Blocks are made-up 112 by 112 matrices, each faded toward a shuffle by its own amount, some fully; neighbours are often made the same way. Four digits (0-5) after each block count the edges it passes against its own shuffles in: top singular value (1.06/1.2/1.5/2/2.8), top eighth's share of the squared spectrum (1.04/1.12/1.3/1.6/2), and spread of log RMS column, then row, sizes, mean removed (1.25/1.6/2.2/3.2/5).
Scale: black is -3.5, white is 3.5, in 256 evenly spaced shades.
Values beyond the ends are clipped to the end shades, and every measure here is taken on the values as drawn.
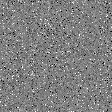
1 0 1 0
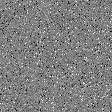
0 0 0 0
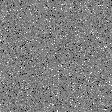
0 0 0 0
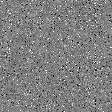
1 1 1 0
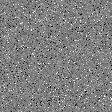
0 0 0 0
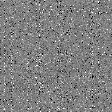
2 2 2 1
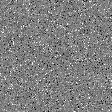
0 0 1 0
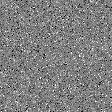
2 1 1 0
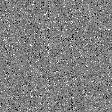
1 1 2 2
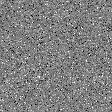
0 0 0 0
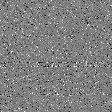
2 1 0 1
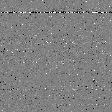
4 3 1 2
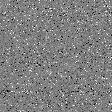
1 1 0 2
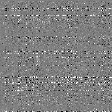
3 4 3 4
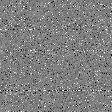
2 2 0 2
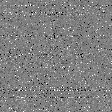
2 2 1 2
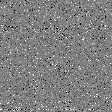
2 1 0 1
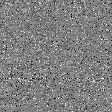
2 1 0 2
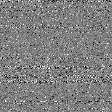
2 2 0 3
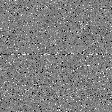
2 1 0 2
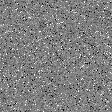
0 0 0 0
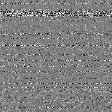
3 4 0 4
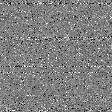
2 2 0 3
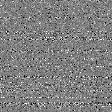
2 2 0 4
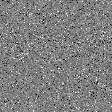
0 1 0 1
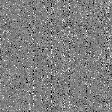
2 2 3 0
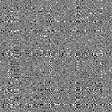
5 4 3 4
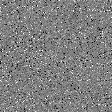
3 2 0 1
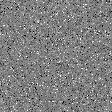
2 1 0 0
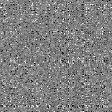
4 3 2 2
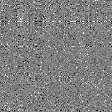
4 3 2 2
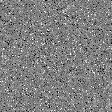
3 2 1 1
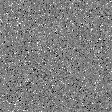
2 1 0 0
